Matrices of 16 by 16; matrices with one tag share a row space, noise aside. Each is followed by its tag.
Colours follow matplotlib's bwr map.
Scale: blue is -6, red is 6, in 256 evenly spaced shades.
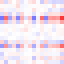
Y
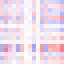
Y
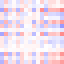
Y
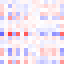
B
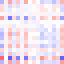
B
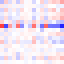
Y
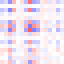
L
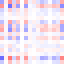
B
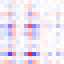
L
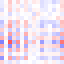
B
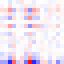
L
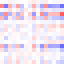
Y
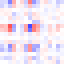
L
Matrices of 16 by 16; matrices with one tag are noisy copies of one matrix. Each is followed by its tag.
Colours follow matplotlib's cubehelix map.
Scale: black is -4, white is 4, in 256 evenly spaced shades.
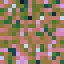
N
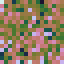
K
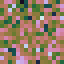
N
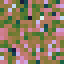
N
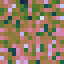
N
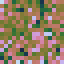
K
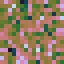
N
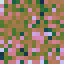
K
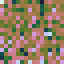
K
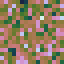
N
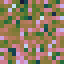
N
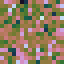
N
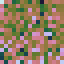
K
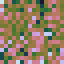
K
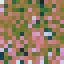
K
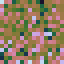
K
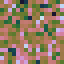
N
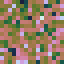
N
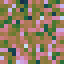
N
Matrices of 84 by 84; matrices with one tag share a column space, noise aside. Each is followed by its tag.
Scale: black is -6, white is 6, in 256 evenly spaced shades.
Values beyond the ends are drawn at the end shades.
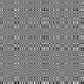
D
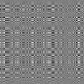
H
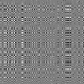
H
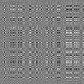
H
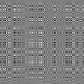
H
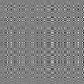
H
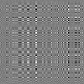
H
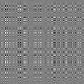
H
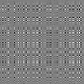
H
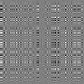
H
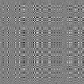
H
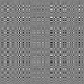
H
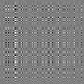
H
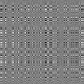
H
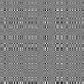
D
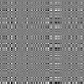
D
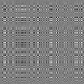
H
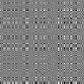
D
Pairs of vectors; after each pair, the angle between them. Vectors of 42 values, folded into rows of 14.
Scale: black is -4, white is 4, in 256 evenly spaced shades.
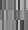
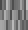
partly aligned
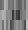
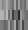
partly aligned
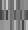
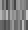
nearly opposite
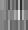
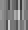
nearly parallel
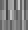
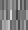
partly aligned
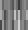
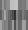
partly opposed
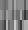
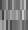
partly opposed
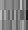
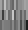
orthogonal
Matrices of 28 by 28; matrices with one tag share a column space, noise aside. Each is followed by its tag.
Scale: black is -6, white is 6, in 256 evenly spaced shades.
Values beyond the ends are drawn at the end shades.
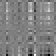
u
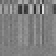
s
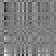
u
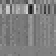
s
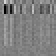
s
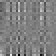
u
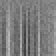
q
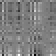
u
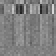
s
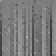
q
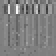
s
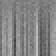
q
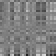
u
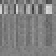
s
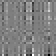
u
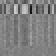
s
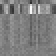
s
